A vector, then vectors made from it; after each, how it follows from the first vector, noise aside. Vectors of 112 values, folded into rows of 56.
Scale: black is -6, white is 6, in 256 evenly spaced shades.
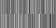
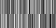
scaled up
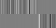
partly zeroed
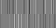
partly zeroed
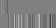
partly zeroed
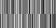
scaled up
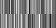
scaled up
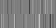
partly zeroed
